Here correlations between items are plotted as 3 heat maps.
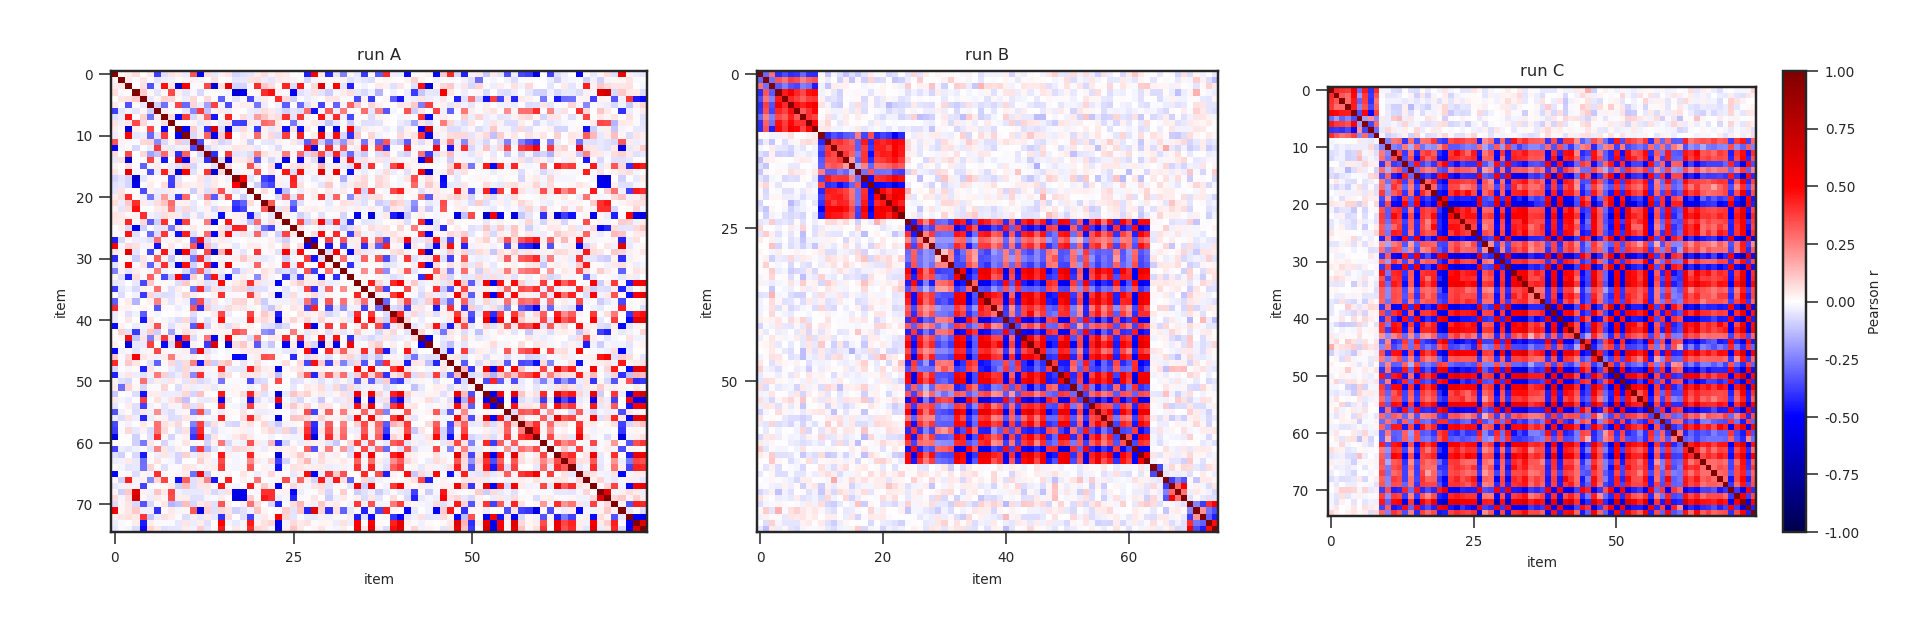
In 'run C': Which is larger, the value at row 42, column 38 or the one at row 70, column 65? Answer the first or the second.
the second
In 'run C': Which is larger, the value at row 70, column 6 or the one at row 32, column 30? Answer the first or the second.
the second
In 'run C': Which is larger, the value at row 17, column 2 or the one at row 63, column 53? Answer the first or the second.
the second
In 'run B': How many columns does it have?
75
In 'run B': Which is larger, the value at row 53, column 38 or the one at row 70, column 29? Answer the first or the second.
the second
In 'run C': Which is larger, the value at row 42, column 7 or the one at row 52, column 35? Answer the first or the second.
the second
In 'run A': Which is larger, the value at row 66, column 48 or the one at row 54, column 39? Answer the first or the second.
the second
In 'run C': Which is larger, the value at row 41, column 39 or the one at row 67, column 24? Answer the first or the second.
the first
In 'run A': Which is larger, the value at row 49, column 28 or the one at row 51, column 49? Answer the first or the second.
the second
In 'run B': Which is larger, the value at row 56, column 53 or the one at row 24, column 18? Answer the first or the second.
the second
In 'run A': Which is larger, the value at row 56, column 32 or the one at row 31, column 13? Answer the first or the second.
the second
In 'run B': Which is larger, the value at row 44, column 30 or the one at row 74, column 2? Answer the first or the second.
the second
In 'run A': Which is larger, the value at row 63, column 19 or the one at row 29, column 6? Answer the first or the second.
the first
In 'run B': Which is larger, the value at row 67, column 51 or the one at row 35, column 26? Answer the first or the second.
the first
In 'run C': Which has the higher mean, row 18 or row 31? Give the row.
18
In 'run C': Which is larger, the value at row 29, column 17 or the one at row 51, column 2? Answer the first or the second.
the second
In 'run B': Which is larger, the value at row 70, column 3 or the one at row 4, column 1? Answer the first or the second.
the second
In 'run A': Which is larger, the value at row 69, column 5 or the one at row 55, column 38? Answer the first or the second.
the first
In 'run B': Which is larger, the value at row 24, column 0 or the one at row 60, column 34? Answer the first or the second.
the first
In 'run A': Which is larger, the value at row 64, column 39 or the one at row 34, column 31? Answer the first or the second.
the first
